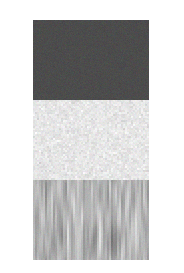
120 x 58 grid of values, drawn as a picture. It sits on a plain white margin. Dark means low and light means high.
The table splits into 3 rows of 1 panel. Panel 1,1: low, flat. Panel 2,1: very high, fine-grained, faint in contrast. Panel 3,1: high, streaked downward.
